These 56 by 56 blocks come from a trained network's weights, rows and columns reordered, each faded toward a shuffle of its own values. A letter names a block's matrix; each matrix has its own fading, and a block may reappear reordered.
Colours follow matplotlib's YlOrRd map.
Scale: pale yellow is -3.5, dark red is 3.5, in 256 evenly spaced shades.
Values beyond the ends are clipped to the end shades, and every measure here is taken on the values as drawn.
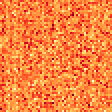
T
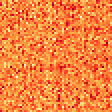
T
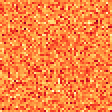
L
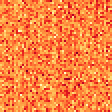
T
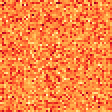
L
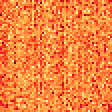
T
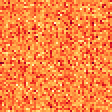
T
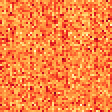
T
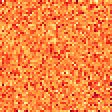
L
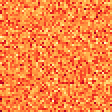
L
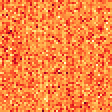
T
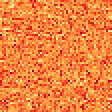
L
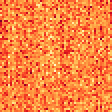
T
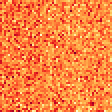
T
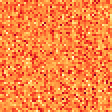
T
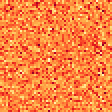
L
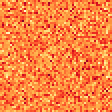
L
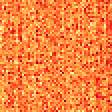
T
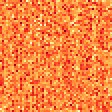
T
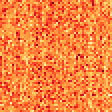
T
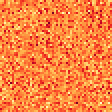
L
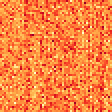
T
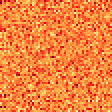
L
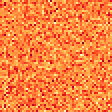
L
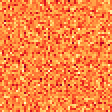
L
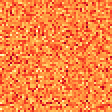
L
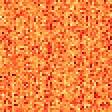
T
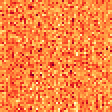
T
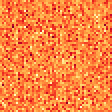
T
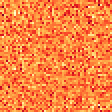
L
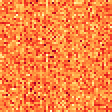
T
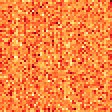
T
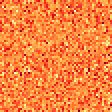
L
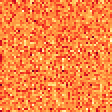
L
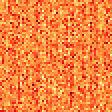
T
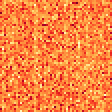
T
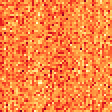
T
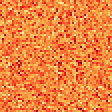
L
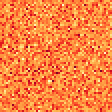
L
